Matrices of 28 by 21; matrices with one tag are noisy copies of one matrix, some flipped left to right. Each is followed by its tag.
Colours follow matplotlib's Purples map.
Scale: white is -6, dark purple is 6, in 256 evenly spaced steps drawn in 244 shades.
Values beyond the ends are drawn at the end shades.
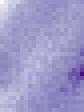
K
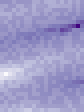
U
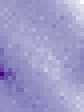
K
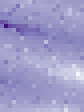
U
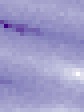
U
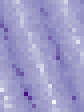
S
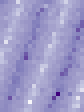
S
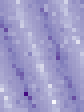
S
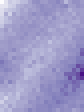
K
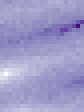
U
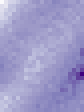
K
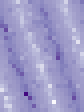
S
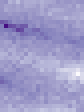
U
